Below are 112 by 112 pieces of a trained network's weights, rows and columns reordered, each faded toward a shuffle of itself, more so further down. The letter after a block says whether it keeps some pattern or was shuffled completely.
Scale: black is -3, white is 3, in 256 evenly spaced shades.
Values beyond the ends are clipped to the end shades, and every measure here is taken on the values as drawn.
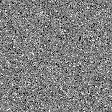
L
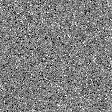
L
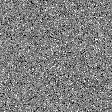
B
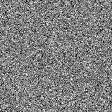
L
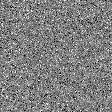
B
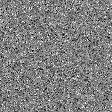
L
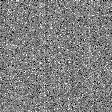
L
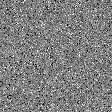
B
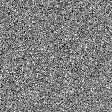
L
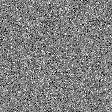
B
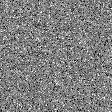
B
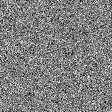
B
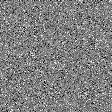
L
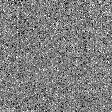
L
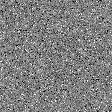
B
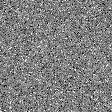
B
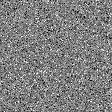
B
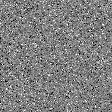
B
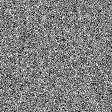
B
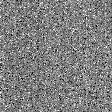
L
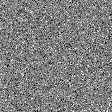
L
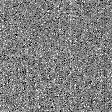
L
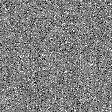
L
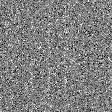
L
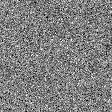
B
